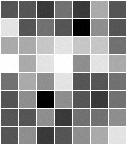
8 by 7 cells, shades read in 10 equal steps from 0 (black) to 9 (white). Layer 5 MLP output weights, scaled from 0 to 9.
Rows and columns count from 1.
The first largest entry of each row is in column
6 1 4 1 4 2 3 7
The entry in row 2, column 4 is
3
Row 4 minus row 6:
6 1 8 4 2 6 2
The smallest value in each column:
3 3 0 2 0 2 3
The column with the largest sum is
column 4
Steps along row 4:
down up up down up down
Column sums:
39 37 33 42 29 41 37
